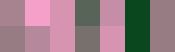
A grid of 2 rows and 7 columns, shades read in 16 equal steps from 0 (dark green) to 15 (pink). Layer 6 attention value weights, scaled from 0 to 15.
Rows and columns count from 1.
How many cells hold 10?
1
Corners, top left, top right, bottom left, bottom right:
10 9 9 9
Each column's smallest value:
9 11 13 5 12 0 9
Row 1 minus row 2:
1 4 0 -2 -1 0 0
